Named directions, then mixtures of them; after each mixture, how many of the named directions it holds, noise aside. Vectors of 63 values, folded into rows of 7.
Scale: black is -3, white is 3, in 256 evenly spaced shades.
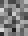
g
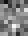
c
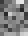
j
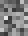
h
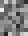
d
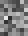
one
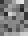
one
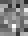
two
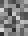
one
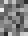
one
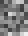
two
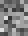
one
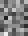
two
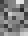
one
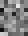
three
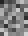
three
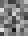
one
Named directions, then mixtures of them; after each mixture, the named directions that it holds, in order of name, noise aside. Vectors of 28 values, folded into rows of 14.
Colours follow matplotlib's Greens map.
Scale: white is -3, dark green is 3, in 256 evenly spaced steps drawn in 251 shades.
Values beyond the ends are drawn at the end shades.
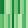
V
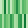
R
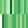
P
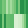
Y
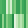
R, V, Y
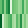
P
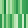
R, Y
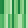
V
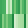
R, V, Y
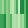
V, Y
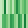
P, R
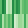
R, V, Y
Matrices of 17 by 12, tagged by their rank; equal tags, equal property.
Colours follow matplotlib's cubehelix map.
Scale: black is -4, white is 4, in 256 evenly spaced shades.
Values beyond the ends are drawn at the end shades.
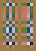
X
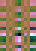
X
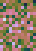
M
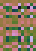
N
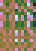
N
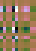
X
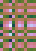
X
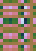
X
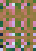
N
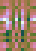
N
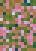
M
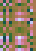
N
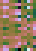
N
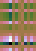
X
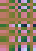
X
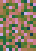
M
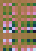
X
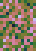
M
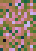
M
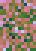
M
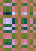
X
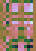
N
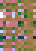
N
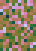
M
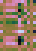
N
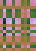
X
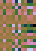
N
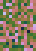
M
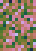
M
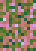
M
